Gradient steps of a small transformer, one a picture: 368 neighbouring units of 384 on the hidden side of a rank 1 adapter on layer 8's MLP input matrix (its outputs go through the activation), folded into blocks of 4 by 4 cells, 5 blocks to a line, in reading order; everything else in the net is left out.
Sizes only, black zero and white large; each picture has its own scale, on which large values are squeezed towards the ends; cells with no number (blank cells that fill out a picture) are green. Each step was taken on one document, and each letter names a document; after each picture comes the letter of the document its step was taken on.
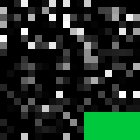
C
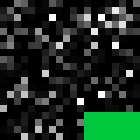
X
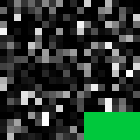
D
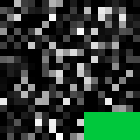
X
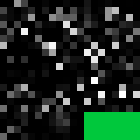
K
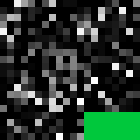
X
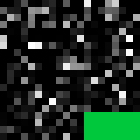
C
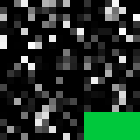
C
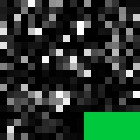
D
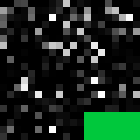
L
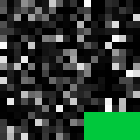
D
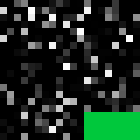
C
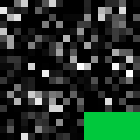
X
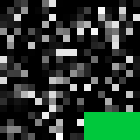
X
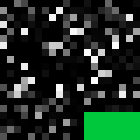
K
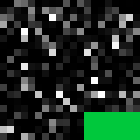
L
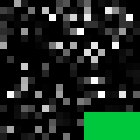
L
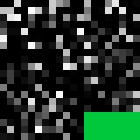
C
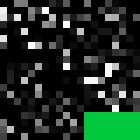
C
